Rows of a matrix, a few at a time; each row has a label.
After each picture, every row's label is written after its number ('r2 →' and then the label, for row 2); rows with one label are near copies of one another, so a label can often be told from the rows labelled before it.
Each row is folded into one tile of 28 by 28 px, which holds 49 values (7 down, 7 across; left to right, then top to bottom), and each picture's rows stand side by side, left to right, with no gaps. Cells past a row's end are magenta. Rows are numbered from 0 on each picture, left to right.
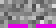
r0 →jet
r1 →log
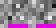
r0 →jet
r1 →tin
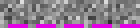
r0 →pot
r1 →log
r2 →jet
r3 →pot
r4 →log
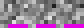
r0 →log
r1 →tin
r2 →tin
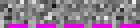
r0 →pot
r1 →tin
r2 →jet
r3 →jet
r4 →pot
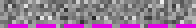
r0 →log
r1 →jet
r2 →pot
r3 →jet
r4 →jet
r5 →pot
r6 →log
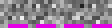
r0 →jet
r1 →log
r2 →tin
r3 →log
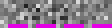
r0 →tin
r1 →pot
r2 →pot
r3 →jet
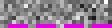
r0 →log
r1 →jet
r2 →tin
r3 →pot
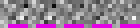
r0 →tin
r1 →tin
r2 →tin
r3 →log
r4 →jet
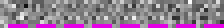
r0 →tin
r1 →log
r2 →jet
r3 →jet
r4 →jet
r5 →jet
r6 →pot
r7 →pot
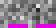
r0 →jet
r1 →pot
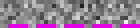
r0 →log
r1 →tin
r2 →tin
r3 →log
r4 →log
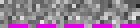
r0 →jet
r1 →log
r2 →jet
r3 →tin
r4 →tin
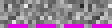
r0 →log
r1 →jet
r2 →tin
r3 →log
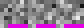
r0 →pot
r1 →tin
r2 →tin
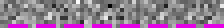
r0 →log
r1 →tin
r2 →pot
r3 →tin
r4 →pot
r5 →tin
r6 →tin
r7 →log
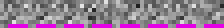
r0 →log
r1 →log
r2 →log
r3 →pot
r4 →tin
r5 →log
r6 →log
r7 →tin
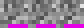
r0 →log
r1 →log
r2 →log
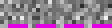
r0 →jet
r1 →pot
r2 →tin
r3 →tin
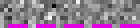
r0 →pot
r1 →tin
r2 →pot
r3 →tin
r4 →jet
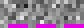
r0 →tin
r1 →log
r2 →jet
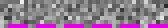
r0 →pot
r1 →log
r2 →jet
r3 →log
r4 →pot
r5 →tin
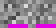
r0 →log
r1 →jet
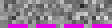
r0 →log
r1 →jet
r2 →tin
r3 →jet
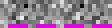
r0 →tin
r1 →log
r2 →tin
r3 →log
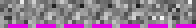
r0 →pot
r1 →tin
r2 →tin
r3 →tin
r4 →tin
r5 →jet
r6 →pot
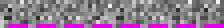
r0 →pot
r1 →jet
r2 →jet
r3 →log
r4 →pot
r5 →jet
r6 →pot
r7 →pot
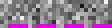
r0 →jet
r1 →pot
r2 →tin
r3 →pot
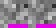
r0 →tin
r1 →tin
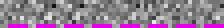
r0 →jet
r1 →tin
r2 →tin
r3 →jet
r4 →tin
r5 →log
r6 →pot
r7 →tin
